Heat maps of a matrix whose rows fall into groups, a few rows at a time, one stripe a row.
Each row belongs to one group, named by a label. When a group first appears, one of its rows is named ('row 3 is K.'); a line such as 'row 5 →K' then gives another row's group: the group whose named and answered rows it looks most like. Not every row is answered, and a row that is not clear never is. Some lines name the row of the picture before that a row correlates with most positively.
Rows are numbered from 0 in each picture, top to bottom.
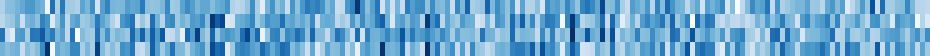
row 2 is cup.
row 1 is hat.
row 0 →hat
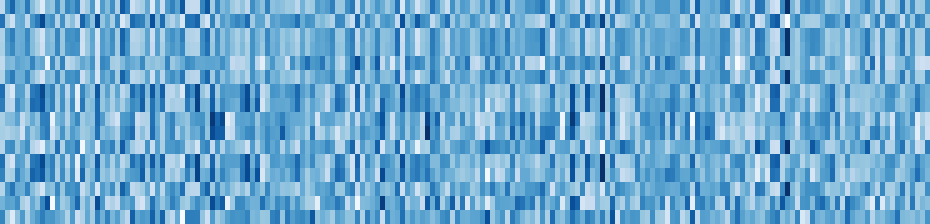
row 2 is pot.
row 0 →pot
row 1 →cup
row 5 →pot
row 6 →cup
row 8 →hat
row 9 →hat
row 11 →cup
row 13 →pot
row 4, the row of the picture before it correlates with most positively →0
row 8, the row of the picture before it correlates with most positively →1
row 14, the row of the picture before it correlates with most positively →3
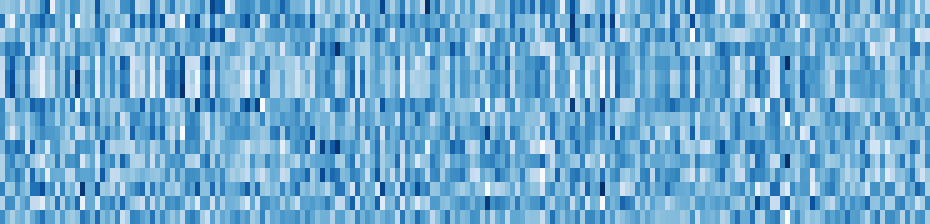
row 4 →pot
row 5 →pot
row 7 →cup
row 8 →cup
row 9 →cup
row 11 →pot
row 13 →cup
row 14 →pot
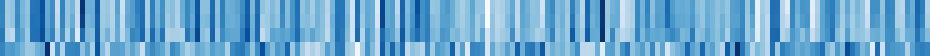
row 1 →cup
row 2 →cup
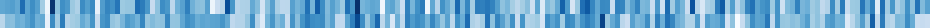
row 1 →hat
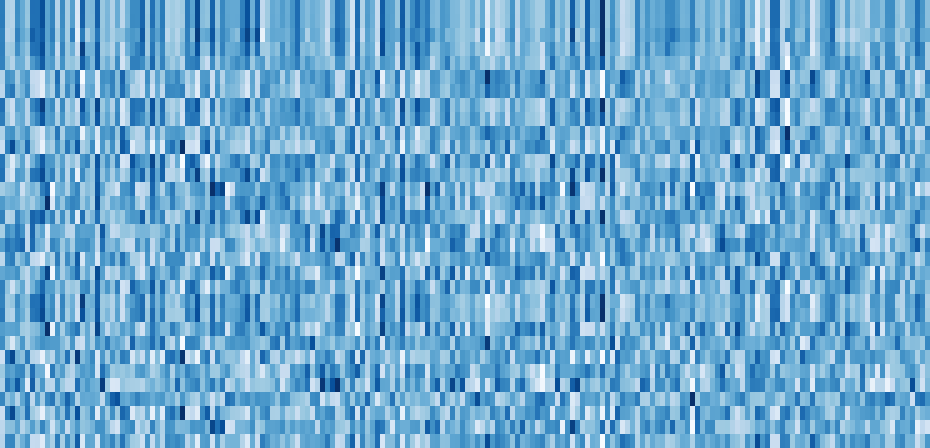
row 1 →cup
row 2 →cup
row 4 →cup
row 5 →pot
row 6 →pot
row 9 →pot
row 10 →pot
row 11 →cup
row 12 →cup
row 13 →hat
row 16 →hat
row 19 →hat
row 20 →cup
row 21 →cup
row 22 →cup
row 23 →hat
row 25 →pot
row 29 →pot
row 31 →pot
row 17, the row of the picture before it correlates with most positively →0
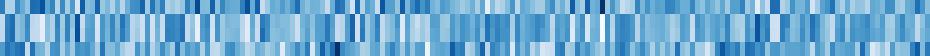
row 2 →pot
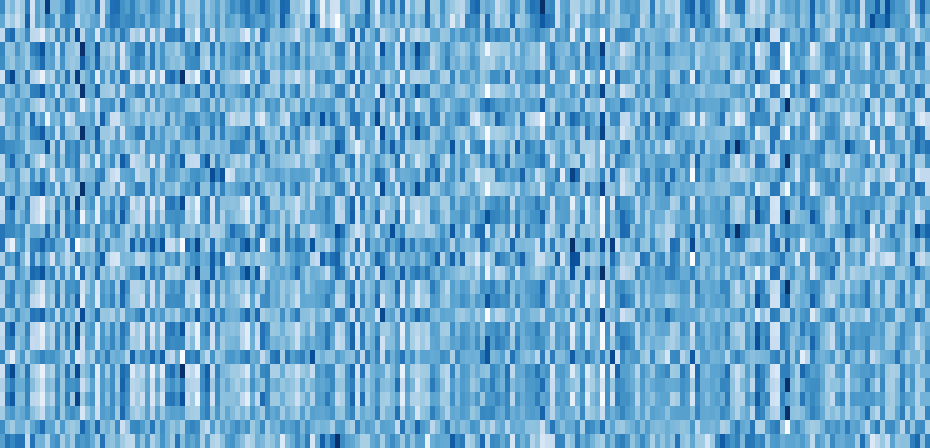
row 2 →pot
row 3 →cup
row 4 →cup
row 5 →pot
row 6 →cup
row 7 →pot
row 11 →pot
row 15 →pot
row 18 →hat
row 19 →cup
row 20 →pot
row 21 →pot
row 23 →pot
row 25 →cup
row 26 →pot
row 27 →pot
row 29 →pot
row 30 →cup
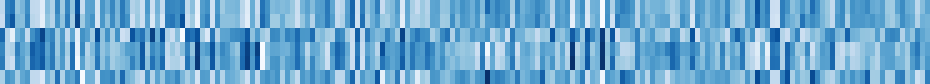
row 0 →pot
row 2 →cup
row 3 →cup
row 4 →cup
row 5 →pot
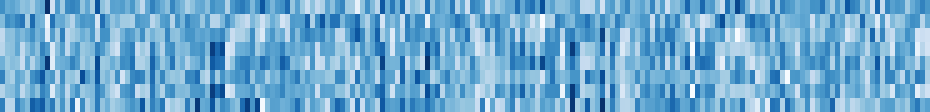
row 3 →hat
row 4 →hat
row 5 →cup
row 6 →hat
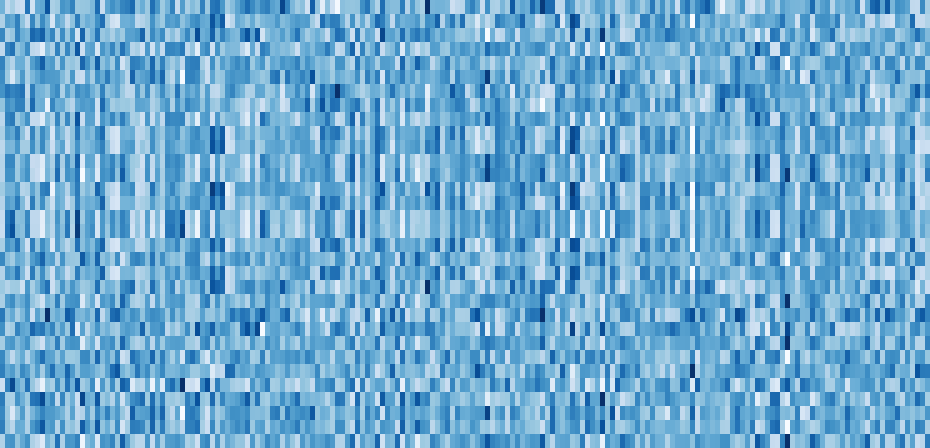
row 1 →hat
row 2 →cup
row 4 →cup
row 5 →cup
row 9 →hat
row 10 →hat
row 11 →pot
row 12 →pot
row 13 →hat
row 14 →hat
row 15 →pot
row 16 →pot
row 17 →hat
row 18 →cup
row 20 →hat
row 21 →pot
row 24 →pot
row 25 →cup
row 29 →cup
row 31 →pot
